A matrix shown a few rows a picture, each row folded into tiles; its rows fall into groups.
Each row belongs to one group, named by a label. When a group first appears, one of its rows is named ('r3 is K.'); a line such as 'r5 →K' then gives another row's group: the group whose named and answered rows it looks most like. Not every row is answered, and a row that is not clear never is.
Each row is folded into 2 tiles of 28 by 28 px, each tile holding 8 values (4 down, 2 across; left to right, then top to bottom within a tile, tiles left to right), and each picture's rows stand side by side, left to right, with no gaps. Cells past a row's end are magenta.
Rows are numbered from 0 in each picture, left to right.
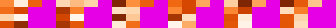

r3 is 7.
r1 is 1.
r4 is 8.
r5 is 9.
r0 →1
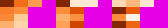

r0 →9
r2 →1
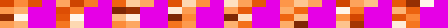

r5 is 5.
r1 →8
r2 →1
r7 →7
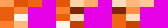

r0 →8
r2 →1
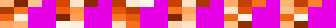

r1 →9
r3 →9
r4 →5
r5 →5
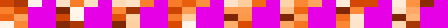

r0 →7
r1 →1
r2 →1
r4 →5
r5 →5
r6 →8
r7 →5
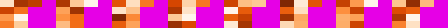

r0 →8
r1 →7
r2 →9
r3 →1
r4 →7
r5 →9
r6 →7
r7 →8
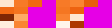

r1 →5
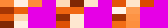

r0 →1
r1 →8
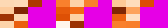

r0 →5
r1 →5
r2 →1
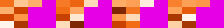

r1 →5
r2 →1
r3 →5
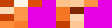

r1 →1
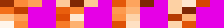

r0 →7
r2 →9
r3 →5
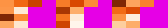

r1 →8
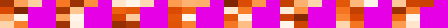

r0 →7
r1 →8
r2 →1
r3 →1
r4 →9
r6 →7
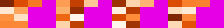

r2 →7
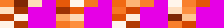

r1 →1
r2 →5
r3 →5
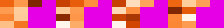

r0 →9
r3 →1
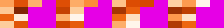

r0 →5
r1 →1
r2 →8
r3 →1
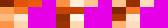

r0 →9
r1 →1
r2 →8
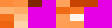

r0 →9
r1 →8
